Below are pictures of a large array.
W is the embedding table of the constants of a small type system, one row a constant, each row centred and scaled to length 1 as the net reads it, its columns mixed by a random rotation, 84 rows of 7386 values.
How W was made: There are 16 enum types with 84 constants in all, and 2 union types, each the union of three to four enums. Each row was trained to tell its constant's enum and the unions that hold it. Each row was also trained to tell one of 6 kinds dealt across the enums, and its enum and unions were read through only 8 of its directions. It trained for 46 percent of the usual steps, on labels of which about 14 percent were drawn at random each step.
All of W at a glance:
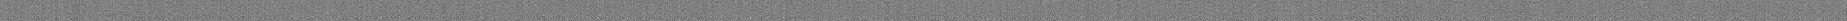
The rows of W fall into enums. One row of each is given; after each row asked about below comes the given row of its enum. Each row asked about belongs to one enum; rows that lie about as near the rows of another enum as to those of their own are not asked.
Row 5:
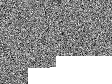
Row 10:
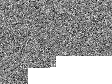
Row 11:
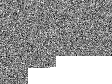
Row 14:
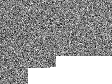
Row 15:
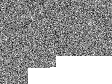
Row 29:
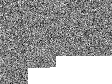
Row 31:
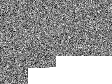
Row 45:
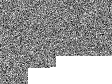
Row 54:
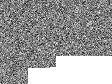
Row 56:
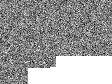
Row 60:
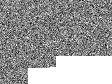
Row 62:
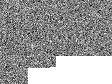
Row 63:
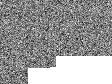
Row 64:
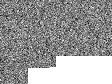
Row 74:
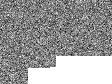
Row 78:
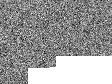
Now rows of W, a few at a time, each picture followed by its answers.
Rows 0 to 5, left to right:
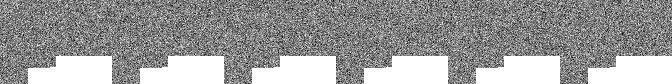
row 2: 45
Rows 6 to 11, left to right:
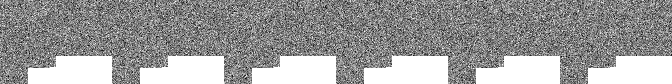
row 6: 11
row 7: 15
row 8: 11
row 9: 15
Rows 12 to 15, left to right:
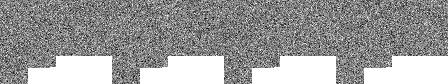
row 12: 60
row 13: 63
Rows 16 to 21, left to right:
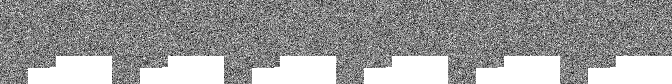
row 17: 5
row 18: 64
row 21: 54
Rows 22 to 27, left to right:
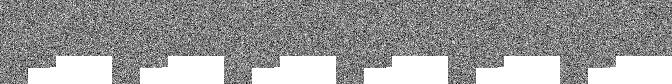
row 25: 56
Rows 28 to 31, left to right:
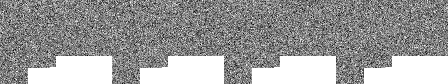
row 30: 62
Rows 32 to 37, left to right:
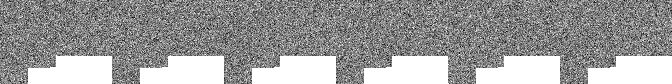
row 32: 54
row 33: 63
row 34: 14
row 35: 64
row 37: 14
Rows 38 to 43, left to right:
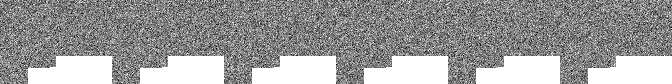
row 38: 74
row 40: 31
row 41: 63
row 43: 63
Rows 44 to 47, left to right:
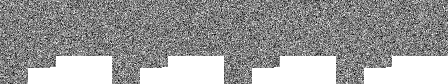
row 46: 14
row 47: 45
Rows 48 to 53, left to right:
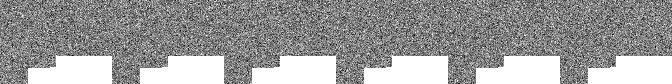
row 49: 10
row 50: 64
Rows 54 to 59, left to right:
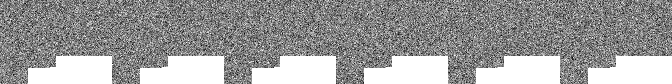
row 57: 78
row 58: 45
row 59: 15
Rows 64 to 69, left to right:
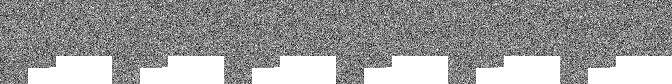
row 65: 54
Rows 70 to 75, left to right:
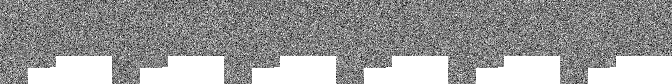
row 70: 62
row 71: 14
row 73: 15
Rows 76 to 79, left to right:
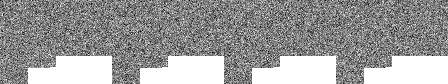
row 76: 29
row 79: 74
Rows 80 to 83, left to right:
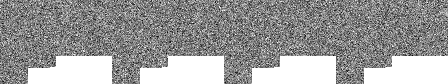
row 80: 64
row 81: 45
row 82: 54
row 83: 78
